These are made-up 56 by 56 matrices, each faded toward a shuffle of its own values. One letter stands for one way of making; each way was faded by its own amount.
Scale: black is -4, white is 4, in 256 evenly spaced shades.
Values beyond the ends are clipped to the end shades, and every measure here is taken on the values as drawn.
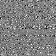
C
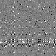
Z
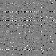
Z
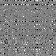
Z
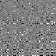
Z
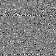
C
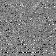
C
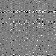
Z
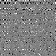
Z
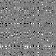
Z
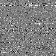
C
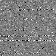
C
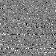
C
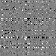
Z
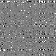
Z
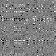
Z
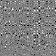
Z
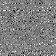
C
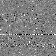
C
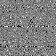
C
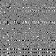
Z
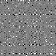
Z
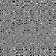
Z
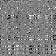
Z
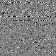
C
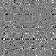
Z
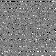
C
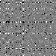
Z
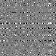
Z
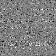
C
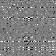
Z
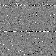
C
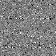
C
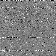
C
